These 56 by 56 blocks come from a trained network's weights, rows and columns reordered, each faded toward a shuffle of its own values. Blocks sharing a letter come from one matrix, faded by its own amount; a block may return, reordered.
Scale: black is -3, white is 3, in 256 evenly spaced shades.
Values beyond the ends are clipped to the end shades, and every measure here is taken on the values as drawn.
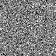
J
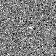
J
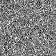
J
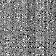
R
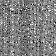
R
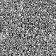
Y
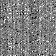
R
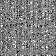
R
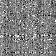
R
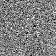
J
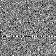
Y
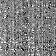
R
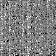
R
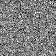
J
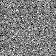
J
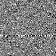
Y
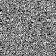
Y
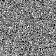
J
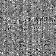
R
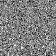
J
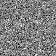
J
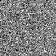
Y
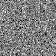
J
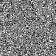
J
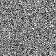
J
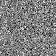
J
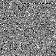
Y
